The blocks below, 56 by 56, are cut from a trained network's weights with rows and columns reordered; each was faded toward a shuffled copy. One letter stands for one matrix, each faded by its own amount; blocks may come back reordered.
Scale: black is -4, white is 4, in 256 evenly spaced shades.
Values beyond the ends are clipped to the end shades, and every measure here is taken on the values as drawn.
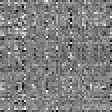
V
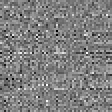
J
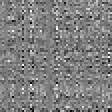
V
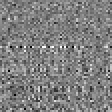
J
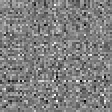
J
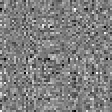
J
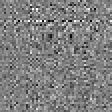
J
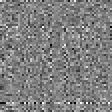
J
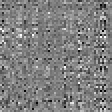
V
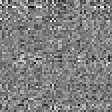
J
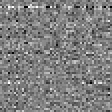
J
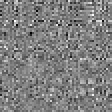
J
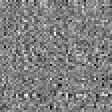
J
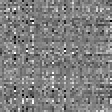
V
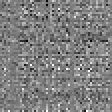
V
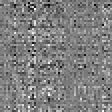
V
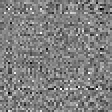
J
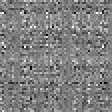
V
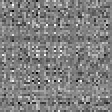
V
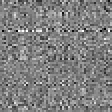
J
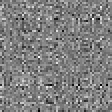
J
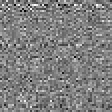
J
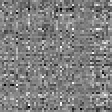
V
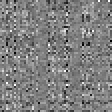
V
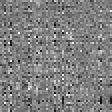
V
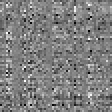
V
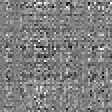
V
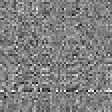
J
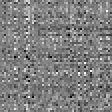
V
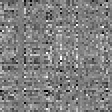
V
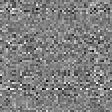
J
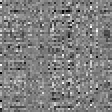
V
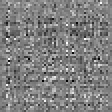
V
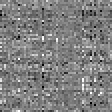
V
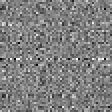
J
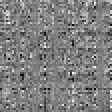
V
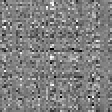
V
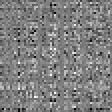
V
